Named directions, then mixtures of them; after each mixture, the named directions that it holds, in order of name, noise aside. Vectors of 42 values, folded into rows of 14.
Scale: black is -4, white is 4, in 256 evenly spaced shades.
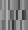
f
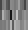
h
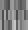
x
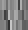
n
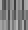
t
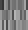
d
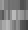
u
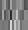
h, n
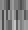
x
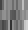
n, t, u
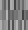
f, t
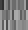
d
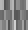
d, t, x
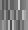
f, n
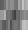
n, u
